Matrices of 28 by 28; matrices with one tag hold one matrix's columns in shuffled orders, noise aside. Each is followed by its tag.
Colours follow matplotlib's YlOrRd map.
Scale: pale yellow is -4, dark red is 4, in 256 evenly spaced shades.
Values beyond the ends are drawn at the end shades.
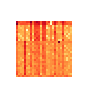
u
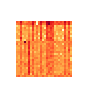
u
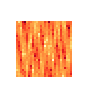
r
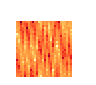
r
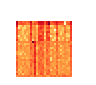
u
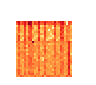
u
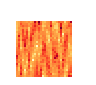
r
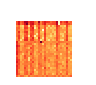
u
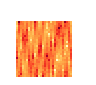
r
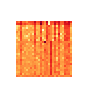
u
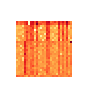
u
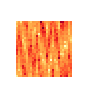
r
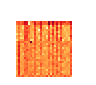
u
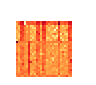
u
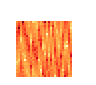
r
